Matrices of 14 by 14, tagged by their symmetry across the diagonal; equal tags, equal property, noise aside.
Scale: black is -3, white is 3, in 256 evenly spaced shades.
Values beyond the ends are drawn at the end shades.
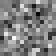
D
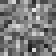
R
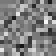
D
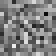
D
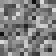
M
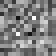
M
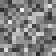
M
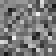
M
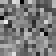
R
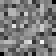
M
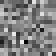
R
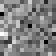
R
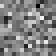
R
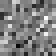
D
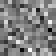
D
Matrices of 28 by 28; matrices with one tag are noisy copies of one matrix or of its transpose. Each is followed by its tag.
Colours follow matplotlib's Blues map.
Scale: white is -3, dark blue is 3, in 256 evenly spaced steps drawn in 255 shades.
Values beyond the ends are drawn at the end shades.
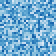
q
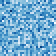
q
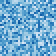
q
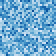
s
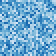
s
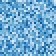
s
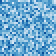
s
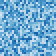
q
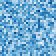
q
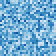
q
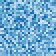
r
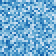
s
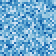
s
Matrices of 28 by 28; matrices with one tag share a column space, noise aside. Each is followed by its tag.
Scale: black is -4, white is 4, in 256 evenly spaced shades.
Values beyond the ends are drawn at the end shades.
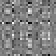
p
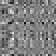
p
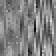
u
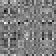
p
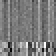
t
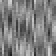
u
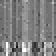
t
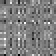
p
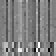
t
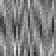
u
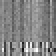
t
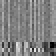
t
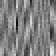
u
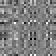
p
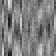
u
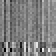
t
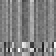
t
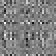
p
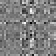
p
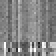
t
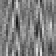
u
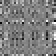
p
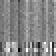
t
